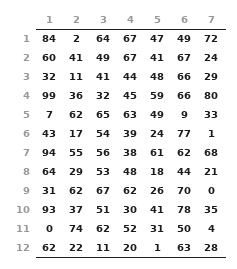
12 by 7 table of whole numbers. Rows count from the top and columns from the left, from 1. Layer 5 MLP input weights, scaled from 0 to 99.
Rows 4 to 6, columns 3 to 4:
32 45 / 65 63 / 54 39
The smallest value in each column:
0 2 11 20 1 9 0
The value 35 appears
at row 10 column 7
